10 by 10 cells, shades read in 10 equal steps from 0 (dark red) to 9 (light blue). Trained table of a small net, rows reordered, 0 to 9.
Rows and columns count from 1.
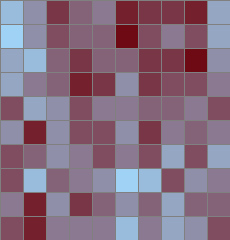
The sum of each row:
38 44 39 38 45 41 46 57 43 48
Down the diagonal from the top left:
8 6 4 1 5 6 3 3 4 3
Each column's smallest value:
3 1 2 1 2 0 2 2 0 3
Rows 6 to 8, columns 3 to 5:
6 3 3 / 6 5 3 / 4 5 6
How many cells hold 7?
9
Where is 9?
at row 2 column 1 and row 8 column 6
